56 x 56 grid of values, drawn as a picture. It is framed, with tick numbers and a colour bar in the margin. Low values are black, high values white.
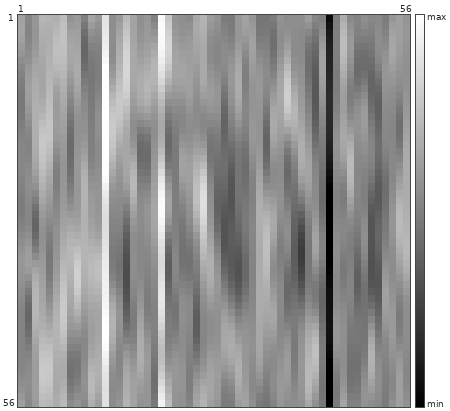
Histogram: heavy tails on both sides. Grain: streaks running down. Odd lines: columns 13, 21 and 45.
